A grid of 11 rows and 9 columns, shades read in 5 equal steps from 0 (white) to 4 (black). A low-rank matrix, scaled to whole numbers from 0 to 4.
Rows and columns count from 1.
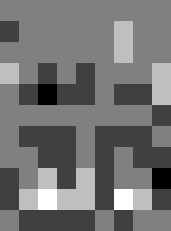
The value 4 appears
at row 5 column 3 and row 9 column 9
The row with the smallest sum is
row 10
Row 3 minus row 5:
0 -1 -2 -1 -1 0 -2 -1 1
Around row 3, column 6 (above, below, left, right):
2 2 2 1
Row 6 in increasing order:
2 2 2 2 2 2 2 2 3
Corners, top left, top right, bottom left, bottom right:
2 2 2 2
